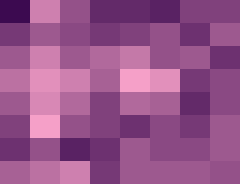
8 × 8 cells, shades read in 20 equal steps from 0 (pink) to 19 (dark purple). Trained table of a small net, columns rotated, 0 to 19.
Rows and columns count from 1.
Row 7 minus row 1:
-5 6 6 -1 -6 -5 -1 -3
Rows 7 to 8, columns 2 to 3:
10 16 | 6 4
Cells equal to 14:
5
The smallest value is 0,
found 2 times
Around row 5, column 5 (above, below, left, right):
0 14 12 8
